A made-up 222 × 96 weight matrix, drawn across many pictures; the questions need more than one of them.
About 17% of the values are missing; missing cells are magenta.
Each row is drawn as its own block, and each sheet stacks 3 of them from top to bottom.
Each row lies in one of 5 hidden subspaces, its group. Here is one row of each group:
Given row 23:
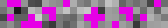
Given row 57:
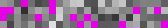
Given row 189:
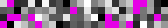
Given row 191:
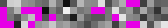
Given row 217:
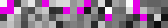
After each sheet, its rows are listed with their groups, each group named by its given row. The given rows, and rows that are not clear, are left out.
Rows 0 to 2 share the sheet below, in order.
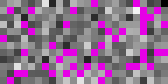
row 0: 23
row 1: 217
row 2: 189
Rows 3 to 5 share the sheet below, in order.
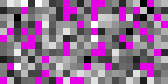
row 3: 57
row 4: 191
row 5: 189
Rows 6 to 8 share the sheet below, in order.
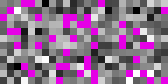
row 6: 23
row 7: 57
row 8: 217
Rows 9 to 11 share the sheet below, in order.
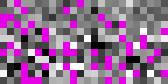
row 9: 191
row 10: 57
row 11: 217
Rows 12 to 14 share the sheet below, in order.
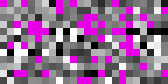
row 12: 23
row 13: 23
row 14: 189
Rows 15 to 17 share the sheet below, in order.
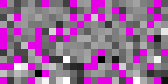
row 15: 189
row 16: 23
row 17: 23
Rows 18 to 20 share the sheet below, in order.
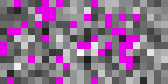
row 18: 23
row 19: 189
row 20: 189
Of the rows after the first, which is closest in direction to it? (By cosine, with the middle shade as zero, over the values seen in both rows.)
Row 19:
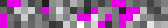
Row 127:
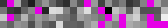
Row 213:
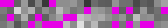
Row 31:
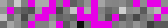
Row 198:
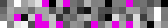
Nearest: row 213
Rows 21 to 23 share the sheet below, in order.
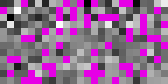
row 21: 189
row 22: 191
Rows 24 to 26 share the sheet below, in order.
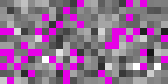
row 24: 57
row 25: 191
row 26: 23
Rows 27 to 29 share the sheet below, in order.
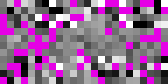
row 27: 23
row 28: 217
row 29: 57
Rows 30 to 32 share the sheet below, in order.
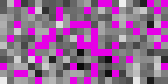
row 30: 191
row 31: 189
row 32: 23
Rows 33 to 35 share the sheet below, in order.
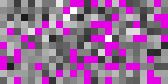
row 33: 217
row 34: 217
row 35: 57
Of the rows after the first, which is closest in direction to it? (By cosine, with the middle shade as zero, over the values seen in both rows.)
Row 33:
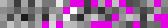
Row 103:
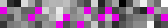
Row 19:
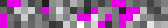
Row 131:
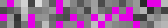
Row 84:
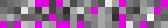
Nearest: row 103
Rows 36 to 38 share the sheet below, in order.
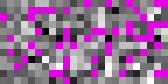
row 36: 217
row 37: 23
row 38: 23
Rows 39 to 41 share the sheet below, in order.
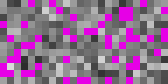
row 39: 191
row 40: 191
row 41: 57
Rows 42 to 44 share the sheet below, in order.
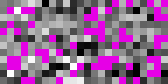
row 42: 23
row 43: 189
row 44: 217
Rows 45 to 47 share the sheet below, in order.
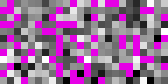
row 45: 217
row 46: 23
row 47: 189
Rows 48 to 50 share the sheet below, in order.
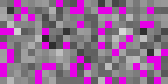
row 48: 57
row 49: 191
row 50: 217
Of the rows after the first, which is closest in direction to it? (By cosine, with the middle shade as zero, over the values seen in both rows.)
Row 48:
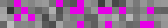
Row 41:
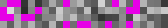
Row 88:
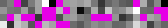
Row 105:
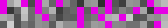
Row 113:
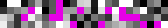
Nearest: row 105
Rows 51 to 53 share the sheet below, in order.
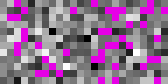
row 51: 217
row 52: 23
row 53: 191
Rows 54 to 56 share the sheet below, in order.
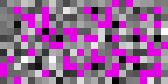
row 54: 191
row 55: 23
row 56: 191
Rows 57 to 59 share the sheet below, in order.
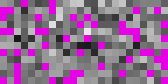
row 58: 189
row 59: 191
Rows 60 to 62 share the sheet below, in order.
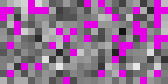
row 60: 57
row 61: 191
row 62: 23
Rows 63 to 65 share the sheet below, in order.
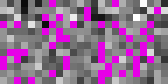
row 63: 57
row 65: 191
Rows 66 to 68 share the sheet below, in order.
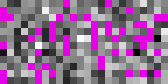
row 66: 191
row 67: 23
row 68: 217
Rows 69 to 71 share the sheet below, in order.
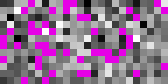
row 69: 189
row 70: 23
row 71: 23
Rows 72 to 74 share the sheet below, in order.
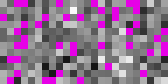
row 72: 217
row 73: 191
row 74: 191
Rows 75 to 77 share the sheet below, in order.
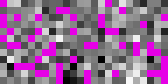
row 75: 191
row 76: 23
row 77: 217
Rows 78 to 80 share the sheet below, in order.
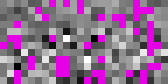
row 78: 23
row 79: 191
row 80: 189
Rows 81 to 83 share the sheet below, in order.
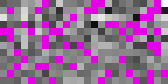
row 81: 57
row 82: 57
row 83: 217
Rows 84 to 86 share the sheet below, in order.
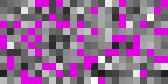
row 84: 217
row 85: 217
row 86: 57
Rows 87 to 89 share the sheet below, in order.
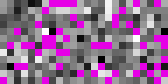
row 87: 23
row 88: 23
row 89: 57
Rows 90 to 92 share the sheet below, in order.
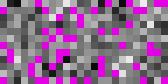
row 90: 191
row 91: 57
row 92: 191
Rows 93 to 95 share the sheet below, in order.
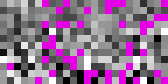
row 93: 57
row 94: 23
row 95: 189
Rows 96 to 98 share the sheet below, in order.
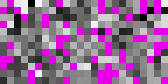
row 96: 57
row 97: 191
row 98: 23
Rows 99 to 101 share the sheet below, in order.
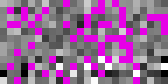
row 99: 189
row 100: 191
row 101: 57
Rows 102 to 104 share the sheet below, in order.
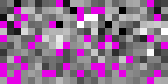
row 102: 189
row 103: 191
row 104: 191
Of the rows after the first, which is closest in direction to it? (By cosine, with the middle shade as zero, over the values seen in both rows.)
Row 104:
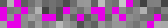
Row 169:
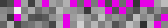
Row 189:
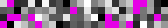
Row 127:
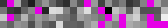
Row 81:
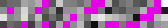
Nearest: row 189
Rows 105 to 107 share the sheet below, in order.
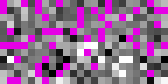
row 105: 57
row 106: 189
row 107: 191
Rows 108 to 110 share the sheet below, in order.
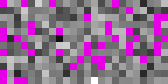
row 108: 57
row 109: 23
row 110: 57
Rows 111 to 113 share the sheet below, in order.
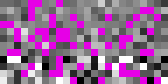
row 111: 57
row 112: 57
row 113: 191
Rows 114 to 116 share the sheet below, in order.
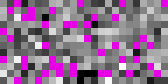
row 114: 57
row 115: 23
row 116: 189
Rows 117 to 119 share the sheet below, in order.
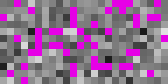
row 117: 217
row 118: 57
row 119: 23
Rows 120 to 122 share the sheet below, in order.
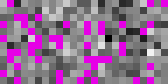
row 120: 191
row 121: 217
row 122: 217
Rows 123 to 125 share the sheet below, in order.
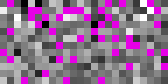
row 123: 57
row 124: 191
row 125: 23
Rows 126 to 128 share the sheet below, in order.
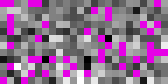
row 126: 23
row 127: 217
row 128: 189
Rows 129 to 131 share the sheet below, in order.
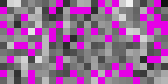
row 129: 191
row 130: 217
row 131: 57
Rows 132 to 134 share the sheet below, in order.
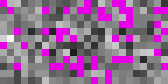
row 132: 191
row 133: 23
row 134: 57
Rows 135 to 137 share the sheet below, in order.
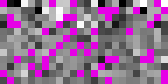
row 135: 191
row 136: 23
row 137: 57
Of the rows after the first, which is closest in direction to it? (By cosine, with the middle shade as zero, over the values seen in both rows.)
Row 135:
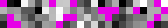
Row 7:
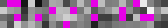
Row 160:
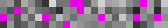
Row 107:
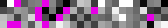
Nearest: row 7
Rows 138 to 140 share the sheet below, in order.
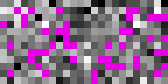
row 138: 23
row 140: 189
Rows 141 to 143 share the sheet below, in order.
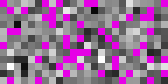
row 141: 191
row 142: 217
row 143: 57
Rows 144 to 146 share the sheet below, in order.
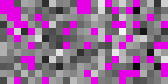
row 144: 23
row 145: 191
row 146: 23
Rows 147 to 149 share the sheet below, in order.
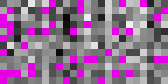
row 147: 217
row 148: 189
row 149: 217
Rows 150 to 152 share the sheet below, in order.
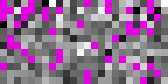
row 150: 23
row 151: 189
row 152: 217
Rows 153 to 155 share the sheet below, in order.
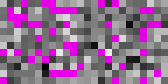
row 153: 217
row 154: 189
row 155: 217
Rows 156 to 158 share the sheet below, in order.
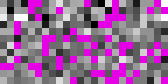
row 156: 57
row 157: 189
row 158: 191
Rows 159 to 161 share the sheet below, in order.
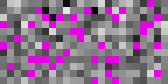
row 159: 191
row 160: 23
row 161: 217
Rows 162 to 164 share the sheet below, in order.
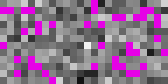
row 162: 57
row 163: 217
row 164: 189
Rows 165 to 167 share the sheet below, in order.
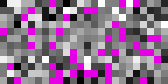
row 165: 191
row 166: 217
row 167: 189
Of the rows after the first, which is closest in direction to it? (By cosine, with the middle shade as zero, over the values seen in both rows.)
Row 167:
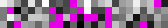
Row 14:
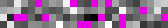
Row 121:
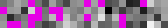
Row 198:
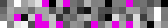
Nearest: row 198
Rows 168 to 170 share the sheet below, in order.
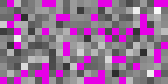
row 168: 23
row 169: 189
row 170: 217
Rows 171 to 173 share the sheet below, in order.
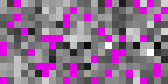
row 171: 191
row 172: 23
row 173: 23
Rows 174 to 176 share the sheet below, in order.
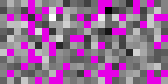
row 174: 217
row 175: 23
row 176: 217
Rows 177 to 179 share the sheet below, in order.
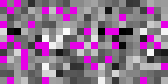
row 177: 217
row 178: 191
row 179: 217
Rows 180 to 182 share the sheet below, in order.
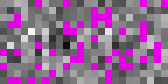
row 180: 57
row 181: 217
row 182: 191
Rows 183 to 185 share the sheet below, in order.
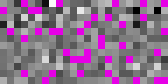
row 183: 23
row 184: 57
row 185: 23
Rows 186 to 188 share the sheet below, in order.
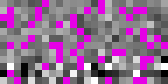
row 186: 23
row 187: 217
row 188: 57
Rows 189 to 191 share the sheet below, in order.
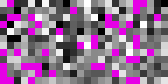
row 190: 217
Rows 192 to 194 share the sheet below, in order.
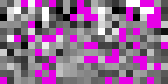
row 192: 217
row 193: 57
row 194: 57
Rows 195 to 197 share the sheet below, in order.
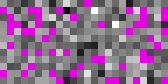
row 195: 191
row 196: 189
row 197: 217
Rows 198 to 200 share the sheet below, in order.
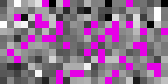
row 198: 23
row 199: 189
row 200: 23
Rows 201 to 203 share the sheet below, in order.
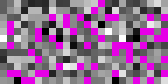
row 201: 217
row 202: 23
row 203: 191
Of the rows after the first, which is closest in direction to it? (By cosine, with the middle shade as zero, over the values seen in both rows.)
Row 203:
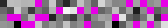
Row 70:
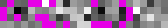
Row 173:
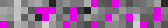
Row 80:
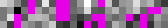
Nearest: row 70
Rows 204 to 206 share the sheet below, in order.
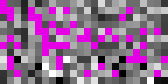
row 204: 57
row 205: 57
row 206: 191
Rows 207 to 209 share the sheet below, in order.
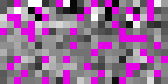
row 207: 23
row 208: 23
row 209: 191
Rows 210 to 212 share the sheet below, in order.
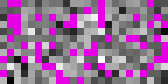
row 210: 189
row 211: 57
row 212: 57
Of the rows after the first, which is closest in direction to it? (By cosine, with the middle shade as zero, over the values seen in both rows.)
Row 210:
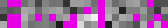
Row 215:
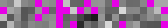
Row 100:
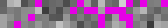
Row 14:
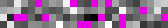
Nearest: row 100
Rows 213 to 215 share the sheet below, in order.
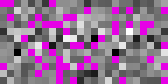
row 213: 189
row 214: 191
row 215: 189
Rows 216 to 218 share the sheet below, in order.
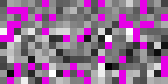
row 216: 191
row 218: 217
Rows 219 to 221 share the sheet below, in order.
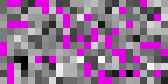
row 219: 217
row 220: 23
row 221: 57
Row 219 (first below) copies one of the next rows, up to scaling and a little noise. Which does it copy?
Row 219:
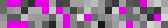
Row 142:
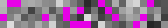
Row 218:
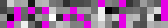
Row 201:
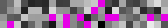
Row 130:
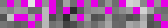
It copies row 201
